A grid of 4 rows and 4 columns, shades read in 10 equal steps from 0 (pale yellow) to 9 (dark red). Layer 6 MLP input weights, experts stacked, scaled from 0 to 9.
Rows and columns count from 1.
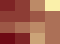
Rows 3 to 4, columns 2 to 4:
5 4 5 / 8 3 5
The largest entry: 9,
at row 4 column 1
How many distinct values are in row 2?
3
